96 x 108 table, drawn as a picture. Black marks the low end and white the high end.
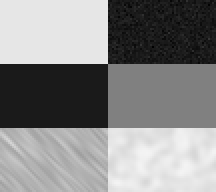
It is made of 3 by 2 panels. Panel 1,1: very high, flat. Panel 1,2: very low, fine-grained, faint in contrast. Panel 2,1: very low, flat. Panel 2,2: middling, flat. Panel 3,1: high, slanting down to the right, faint in contrast. Panel 3,2: very high, blotchy, faint in contrast.
